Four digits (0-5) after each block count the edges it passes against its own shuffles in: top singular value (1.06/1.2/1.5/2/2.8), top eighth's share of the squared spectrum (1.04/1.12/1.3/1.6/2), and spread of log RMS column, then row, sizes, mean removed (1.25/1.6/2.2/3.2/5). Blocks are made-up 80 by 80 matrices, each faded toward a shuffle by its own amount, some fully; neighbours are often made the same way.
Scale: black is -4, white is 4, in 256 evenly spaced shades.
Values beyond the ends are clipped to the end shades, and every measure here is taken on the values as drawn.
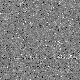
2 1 0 1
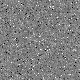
0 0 0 0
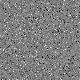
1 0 0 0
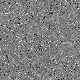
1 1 0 1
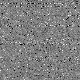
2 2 0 2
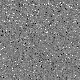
1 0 0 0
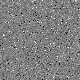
0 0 0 0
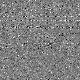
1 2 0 2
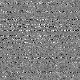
2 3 0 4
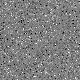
0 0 0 0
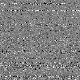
2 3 0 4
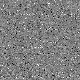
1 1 0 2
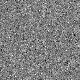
0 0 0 0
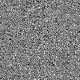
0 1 2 0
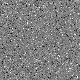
1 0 0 0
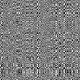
5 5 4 3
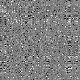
4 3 2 2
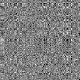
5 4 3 3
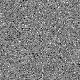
3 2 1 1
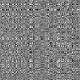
5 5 3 3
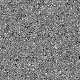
2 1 0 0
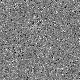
1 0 0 0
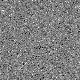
1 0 0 0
